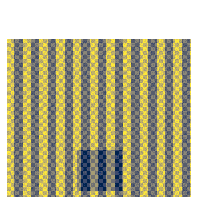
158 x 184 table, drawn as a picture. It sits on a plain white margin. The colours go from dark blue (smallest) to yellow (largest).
There is no overall slope. Stripes running up and down repeat 11 times from left to right. In the bottom middle lies a patch that is lower than the rest. The ninth with the lowest average is the bottom middle.
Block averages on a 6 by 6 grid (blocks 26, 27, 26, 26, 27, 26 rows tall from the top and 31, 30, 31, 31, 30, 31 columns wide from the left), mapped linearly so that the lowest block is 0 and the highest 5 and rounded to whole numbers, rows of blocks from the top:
454434
454434
454434
454434
450034
450034
